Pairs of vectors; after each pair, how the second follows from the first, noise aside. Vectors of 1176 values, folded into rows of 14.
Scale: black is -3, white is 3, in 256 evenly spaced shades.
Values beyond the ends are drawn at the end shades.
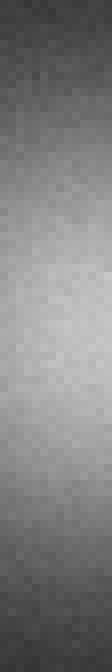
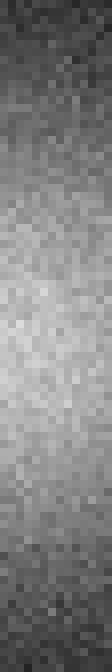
reversed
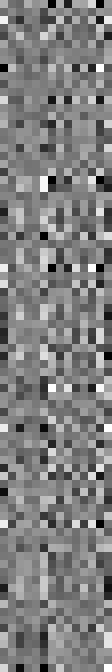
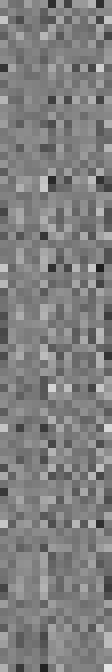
shrunk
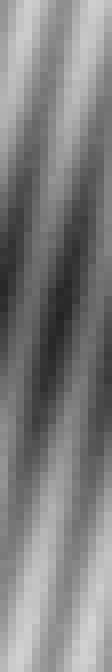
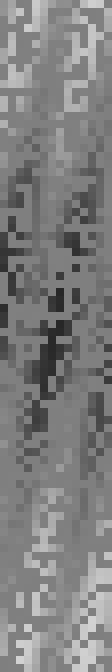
partly zeroed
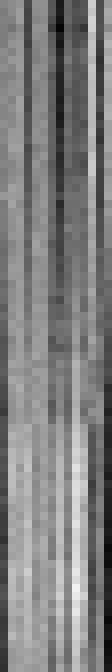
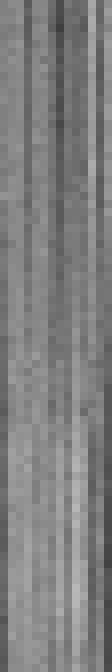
shrunk
